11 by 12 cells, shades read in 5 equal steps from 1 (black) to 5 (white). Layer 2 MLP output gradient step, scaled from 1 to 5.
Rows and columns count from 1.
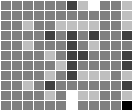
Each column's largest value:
3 3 4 3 4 4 5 4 5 4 3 4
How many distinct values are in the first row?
4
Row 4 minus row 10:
0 0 0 0 -2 0 -3 -1 -2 0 0 -2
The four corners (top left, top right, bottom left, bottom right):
3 4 3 1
